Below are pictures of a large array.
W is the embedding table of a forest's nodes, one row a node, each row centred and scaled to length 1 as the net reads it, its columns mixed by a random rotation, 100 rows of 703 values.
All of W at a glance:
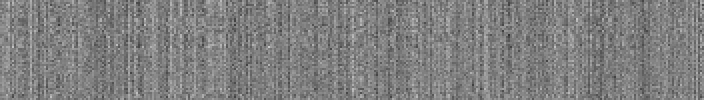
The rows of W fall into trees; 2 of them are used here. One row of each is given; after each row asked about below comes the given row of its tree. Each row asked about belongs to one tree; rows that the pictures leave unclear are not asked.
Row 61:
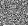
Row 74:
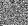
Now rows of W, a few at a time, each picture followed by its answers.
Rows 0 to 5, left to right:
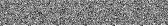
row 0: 61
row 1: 61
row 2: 61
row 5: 61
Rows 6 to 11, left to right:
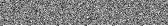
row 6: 74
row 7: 61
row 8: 61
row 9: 61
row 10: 61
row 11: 61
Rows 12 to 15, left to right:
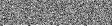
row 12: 61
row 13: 74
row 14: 61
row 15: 61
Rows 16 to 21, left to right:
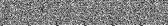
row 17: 74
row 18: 74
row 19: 74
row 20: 74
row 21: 74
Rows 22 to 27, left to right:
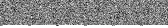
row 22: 74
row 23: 61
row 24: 74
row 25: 74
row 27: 61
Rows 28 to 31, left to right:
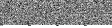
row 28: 61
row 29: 74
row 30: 74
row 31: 74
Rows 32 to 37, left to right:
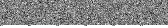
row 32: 61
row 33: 74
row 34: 61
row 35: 61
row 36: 61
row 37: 61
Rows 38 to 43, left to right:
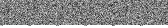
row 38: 61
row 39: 61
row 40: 61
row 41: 61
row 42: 74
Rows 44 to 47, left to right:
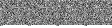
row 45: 61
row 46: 61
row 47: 61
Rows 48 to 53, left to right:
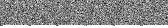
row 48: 74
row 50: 74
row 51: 61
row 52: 61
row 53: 74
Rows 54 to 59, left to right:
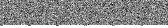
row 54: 61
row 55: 74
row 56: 74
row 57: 61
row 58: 74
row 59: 61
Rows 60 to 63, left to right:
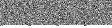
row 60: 61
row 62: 61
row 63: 74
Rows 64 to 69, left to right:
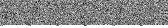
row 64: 61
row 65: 61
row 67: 74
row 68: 61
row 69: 74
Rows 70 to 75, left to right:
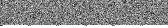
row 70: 74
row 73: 61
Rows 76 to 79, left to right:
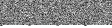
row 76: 74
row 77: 61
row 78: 61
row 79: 74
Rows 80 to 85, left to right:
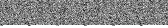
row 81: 74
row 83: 74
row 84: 61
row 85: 74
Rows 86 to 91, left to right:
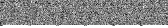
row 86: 74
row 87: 61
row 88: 61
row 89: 61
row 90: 61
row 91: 74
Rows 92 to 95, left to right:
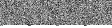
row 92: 61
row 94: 74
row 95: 74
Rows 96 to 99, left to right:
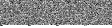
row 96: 74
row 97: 74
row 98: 74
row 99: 61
